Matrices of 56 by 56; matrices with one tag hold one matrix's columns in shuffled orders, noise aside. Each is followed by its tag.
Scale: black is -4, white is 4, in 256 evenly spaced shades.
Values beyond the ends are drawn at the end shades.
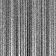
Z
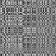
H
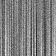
Z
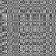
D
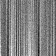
Z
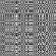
D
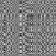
D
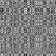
H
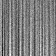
Z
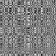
H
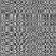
D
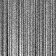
Z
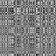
H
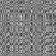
D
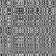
H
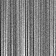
Z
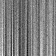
Z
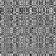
H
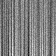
Z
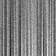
Z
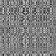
H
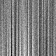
Z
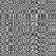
D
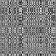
H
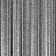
Z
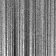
Z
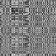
H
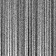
Z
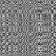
D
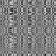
H
